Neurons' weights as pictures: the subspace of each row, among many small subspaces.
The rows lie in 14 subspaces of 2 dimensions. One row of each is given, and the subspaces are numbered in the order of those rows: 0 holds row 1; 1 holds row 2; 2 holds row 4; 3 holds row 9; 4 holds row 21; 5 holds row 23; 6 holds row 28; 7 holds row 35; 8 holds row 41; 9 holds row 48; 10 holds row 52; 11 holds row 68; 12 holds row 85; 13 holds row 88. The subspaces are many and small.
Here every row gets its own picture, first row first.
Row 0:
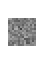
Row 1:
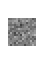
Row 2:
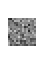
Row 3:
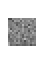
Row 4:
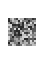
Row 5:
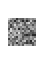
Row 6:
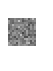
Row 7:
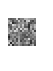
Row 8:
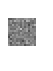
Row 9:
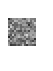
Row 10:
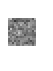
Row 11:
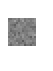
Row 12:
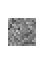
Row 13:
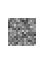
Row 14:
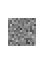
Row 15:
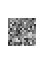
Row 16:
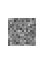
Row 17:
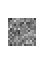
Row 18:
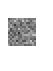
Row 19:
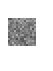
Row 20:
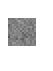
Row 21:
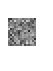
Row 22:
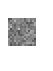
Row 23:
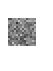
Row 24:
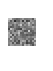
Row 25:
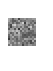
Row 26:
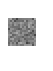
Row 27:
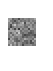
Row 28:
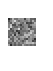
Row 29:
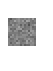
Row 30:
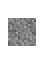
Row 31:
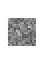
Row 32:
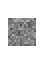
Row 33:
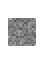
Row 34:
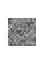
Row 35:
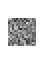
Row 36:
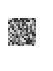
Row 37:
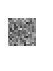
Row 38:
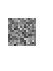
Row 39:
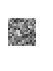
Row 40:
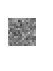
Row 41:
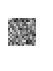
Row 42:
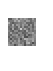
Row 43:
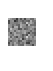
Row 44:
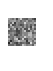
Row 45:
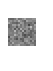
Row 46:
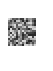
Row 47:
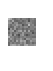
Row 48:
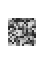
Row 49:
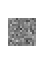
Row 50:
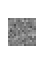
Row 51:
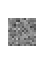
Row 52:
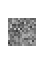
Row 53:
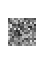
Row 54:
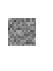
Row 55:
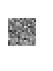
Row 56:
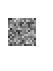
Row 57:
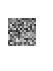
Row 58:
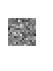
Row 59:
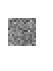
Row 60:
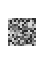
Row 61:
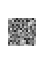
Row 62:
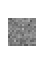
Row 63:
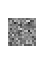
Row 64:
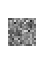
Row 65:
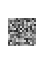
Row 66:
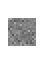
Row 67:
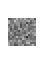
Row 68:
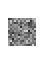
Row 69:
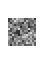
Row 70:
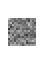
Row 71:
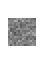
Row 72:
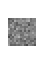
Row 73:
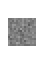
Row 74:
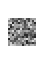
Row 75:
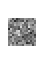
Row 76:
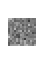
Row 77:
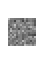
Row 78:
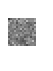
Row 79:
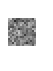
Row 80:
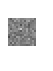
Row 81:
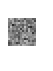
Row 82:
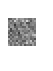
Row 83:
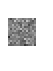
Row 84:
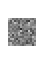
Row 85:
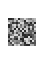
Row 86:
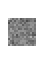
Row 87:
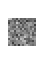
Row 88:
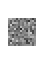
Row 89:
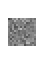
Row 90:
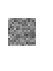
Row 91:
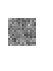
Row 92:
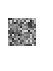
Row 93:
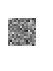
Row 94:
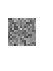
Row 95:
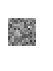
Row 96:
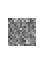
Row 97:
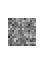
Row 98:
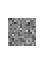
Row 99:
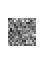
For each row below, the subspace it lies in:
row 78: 5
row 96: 8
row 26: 2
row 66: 4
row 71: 0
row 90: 3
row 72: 3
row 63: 13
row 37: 7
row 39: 2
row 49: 13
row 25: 10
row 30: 1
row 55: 1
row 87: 5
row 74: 3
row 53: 2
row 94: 7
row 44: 11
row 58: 0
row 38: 7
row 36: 8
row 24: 4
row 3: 1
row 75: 2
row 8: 4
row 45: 12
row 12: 6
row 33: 9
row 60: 11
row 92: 11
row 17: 10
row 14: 13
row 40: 0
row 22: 6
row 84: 13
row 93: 11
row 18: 8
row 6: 0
